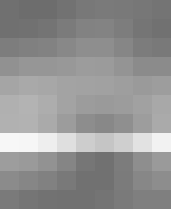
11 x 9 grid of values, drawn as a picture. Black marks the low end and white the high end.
On average the colour sits 60% of the way up the scale. The middle left is the calmest part. Row 8 differs from the rows beside it.
